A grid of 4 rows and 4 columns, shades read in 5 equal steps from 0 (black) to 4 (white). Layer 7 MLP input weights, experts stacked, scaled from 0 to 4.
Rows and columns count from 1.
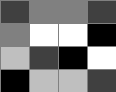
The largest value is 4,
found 3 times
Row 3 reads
3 1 0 4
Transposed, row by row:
1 2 3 0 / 2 4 1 3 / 2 4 0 3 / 1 0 4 1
